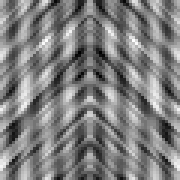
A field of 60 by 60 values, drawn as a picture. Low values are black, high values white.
No single row or column stands out from its neighbours. There is no seam. The values follow a bell shape. Stripes running up and down repeat 8 times from left to right. The left and right halves mirror each other. On average the colour sits 50% of the way up the scale.
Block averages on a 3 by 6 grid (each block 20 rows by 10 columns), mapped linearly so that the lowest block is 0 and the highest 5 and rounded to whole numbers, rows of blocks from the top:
521125
522225
330033
